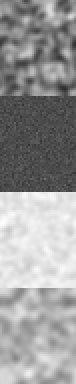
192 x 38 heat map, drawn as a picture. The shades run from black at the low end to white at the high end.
The table splits into 4 rows of 1 panel. Panel 1,1: middling, blotchy, strong in contrast. Panel 2,1: low, fine-grained, faint in contrast. Panel 3,1: very high, blotchy, faint in contrast. Panel 4,1: high, blotchy.
